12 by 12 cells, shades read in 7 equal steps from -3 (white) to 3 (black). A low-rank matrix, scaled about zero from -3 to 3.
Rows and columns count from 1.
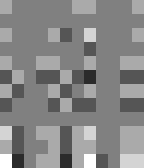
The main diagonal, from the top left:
-1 0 0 0 -1 -1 0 1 0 0 -1 -2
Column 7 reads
-1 0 0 0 0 1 0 1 0 -1 -1 -1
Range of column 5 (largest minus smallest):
2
